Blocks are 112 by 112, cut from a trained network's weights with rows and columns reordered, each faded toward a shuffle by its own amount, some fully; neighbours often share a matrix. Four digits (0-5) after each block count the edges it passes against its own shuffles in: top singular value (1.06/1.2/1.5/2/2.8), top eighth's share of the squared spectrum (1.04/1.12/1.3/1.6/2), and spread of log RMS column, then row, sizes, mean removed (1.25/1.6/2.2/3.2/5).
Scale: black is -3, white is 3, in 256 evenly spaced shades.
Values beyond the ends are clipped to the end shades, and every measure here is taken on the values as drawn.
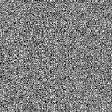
4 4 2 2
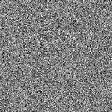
3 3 1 1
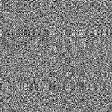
5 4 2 3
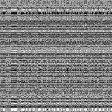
5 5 3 4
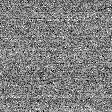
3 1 0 0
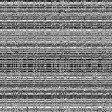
5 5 3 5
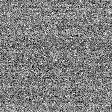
2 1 0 0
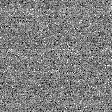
2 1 0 0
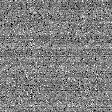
3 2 1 0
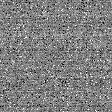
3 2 1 0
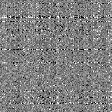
4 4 1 3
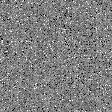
2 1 0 1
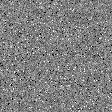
1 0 0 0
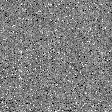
2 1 0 1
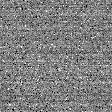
3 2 1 0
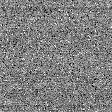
2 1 0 0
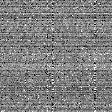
4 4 3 2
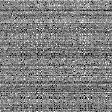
5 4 3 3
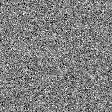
2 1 0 0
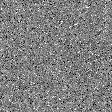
0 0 0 0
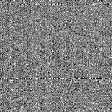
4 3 1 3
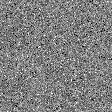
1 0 0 0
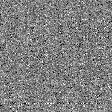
2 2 0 1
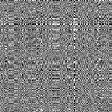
5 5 3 4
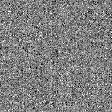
3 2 0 1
